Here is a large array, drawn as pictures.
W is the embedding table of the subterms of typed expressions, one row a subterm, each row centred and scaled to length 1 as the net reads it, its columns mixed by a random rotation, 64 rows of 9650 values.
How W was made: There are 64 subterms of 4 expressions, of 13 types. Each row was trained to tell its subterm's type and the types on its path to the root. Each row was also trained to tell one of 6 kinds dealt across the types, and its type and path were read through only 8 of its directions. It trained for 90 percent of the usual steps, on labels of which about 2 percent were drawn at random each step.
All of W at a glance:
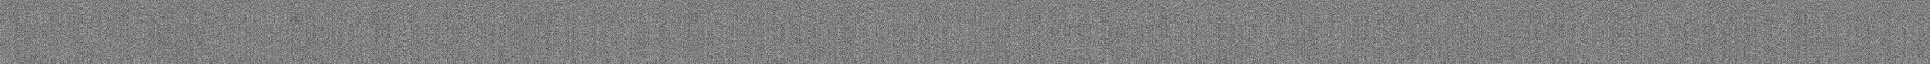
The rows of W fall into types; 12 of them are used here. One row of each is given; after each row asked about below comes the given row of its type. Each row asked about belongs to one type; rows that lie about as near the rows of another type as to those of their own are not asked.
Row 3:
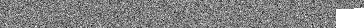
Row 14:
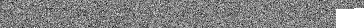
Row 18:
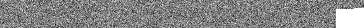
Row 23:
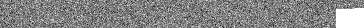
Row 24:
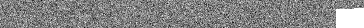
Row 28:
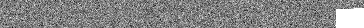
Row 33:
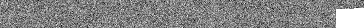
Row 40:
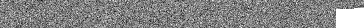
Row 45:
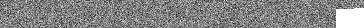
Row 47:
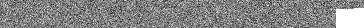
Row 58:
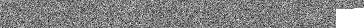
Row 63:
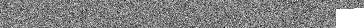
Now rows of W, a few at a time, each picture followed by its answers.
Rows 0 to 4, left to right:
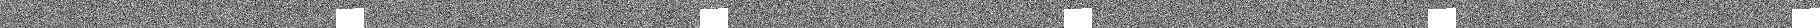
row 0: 23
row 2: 28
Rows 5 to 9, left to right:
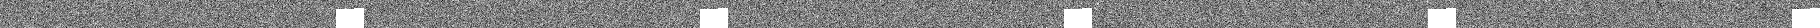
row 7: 24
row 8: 14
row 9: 63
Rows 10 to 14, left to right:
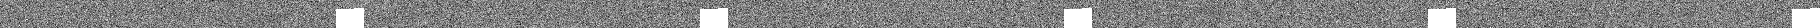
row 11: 18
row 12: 3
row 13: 33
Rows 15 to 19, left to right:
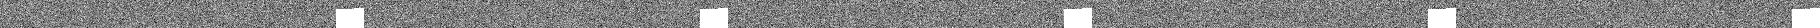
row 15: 23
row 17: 28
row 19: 23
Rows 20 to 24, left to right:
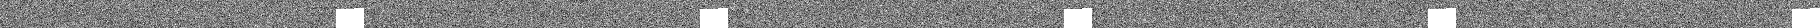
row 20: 24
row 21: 14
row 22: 14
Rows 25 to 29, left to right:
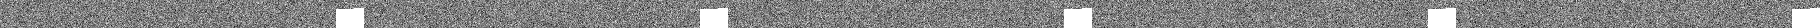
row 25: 40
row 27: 58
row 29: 40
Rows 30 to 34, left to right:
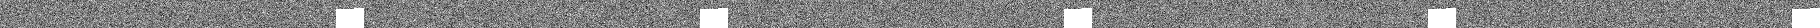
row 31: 33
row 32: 18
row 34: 40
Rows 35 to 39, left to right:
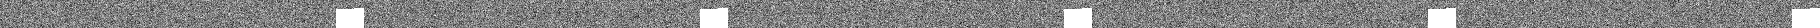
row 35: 24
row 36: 18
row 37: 28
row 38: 33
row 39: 14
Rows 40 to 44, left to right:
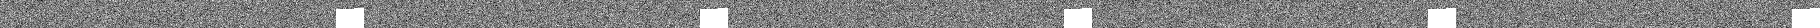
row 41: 40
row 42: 28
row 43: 33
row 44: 45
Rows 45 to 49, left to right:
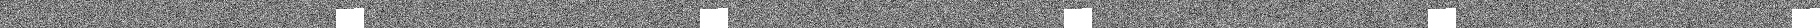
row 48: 45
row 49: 24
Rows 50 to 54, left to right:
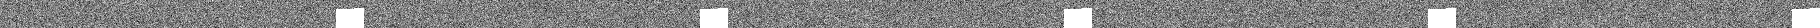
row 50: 40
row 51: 23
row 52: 18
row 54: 45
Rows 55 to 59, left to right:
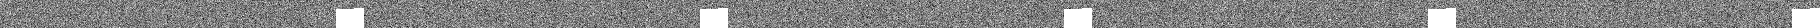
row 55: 47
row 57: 63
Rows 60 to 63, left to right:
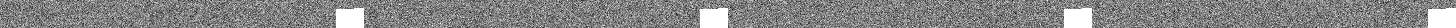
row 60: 58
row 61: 14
